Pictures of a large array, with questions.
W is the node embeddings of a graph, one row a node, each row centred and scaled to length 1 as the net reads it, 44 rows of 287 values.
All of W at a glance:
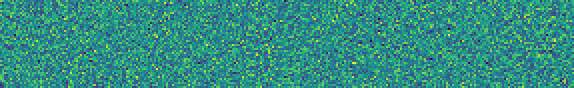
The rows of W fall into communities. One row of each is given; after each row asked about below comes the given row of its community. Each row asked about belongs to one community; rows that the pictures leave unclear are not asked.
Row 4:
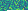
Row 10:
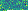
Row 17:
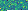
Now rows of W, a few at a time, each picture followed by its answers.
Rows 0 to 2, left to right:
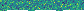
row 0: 10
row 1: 4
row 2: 4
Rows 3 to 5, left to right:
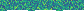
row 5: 10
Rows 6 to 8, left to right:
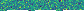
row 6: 17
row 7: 17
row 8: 17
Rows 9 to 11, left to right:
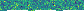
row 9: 4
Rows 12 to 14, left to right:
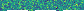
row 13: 17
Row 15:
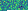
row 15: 4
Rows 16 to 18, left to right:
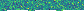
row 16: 4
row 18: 10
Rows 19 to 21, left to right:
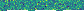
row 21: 17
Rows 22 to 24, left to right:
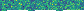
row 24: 4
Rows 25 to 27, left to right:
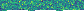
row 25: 10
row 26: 17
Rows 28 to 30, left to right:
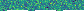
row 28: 4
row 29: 4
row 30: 17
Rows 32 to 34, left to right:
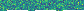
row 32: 17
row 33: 4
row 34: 10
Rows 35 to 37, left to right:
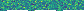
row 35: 17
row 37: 17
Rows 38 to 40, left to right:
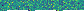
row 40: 17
